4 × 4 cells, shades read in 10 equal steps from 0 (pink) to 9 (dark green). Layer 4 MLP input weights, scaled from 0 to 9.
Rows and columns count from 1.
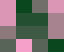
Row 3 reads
4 7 7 3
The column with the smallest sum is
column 1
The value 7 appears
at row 3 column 2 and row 3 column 3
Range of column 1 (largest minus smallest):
5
